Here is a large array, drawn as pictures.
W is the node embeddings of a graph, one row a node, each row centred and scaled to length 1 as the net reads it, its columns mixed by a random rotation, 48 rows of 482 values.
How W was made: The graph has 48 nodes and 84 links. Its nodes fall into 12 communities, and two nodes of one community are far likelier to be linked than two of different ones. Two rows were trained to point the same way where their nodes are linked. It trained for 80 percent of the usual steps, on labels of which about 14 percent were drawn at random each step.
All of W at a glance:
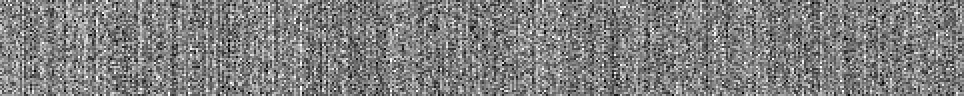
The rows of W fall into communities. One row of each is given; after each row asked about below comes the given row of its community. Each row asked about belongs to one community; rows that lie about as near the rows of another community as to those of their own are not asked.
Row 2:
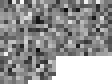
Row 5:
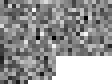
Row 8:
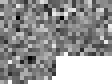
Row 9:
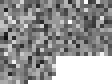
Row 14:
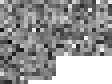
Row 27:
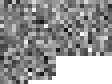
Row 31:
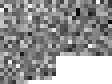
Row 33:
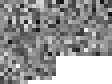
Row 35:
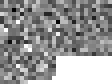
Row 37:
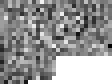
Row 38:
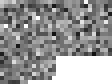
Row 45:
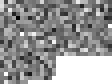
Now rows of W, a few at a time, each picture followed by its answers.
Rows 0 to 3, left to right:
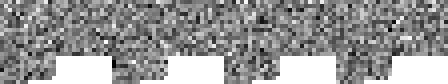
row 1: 5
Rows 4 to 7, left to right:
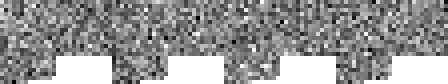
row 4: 31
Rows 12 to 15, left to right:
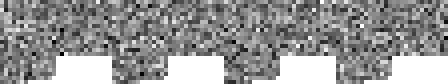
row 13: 31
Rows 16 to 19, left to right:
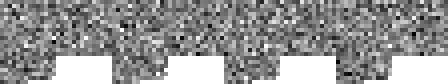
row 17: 35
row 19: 38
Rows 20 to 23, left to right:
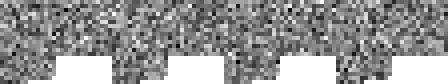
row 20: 14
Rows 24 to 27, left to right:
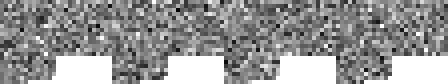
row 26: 5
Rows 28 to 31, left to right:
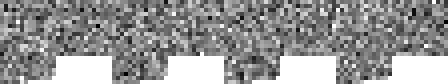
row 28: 35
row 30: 45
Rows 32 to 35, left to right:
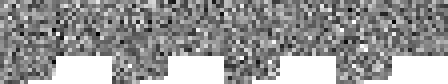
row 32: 14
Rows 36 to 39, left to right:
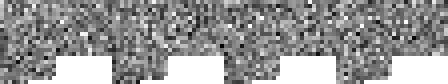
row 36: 27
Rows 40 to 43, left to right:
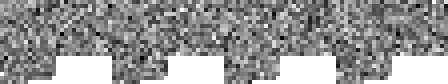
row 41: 8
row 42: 9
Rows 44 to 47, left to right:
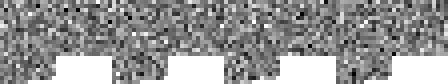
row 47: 37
